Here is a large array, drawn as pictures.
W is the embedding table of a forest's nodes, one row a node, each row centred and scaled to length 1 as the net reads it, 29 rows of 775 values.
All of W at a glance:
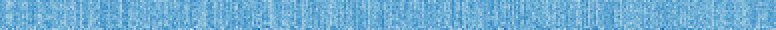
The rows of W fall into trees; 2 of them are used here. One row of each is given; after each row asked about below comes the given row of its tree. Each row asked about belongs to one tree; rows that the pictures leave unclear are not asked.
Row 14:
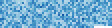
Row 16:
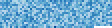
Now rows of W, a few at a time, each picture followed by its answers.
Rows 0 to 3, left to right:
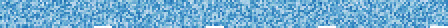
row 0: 16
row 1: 16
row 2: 16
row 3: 14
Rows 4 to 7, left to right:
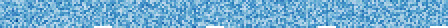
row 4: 16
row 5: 14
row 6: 16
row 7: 16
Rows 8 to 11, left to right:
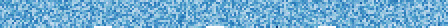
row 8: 16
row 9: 14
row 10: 14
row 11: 16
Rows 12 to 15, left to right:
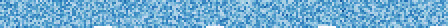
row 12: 16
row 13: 14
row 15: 16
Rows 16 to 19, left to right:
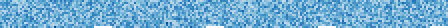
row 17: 14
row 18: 14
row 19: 14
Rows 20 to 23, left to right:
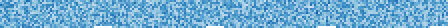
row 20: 16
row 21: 14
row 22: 16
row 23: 16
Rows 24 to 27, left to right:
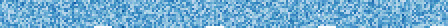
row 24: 14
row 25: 16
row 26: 14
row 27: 14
